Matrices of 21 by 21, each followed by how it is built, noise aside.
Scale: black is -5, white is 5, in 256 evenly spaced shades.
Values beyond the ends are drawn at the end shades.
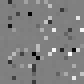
sparse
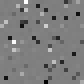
sparse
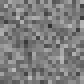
noise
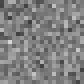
noise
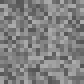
noise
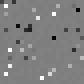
sparse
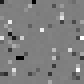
sparse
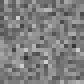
noise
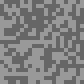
noise
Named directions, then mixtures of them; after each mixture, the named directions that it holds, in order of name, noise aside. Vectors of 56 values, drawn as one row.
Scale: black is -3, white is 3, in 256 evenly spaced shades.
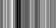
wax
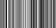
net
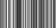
net, wax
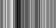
wax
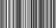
net, wax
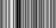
net, wax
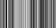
net, wax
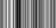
net, wax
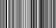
net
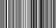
net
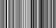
net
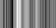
wax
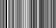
net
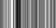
net, wax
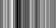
wax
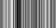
net, wax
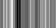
wax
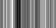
wax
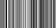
net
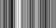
wax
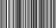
net, wax
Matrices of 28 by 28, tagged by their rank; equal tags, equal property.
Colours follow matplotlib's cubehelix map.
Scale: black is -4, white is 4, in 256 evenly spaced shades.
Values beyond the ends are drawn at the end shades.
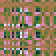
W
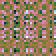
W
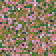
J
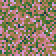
J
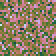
J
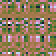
W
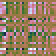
W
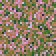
J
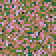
J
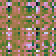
W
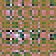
W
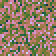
J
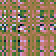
W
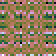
W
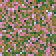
J
